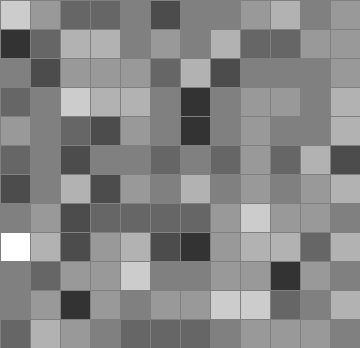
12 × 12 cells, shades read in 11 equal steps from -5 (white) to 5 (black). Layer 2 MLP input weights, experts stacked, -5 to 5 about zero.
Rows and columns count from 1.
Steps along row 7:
down down up down up down up down up down down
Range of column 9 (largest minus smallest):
4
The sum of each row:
-4 -3 -1 -7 1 5 -5 -1 -9 -4 -8 -2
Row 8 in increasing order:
-3 -1 -1 -1 -1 0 0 1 1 1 1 2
